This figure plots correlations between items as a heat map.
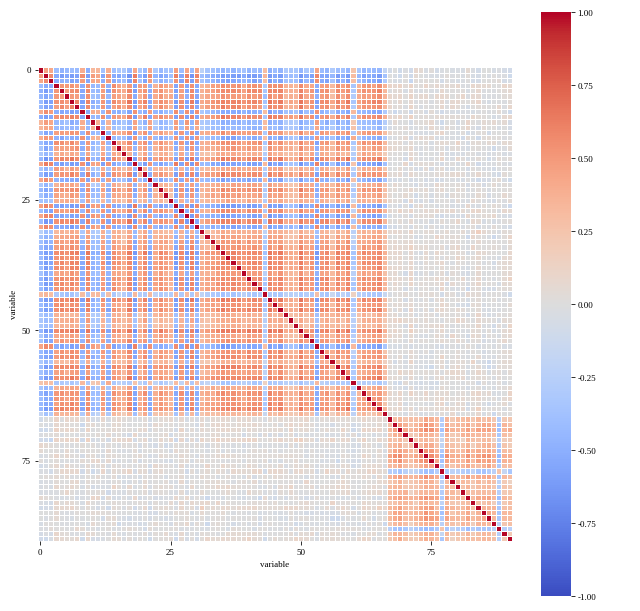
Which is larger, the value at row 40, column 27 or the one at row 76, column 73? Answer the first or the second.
the first
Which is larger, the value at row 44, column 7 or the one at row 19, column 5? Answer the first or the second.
the first
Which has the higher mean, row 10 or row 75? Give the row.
75
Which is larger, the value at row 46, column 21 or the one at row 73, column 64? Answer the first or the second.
the second
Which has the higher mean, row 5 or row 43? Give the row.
5
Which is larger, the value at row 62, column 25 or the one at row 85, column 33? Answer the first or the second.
the first
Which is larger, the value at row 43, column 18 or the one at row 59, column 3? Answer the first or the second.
the second
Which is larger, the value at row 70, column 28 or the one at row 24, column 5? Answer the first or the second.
the second
